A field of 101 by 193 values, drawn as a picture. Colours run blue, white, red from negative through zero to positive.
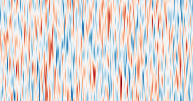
The values follow a bell shape. On average the colour sits 50% of the way up the scale. The grain runs up and down. There is no overall slope. Neither half mirrors the other.
